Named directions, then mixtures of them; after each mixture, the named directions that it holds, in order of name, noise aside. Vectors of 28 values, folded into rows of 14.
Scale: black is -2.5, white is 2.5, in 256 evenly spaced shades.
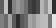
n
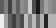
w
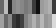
n, w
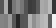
n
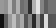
w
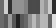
n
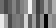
n, w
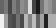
w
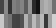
n, w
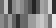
n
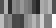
n, w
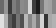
w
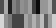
n, w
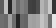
n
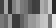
n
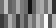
n, w
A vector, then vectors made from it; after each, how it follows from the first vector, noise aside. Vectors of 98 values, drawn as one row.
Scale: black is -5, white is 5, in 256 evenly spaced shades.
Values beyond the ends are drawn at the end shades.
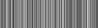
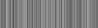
shrunk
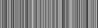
sign-scrambled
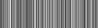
reversed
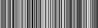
scaled up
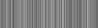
shrunk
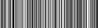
scaled up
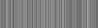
shrunk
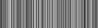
reversed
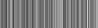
sign-scrambled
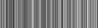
sign-scrambled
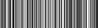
scaled up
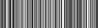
scaled up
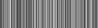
reversed
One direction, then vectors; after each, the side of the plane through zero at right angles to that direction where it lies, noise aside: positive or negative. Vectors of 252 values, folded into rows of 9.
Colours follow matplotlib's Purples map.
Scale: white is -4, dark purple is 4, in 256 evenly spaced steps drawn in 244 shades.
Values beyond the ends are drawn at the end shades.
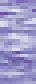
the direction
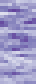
negative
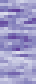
negative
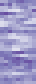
positive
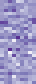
negative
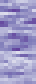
negative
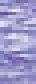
positive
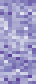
positive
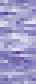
positive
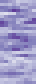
negative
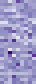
positive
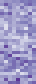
positive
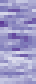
negative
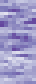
negative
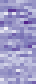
negative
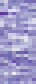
positive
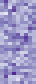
negative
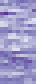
positive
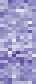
positive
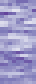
positive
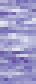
positive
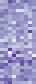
positive
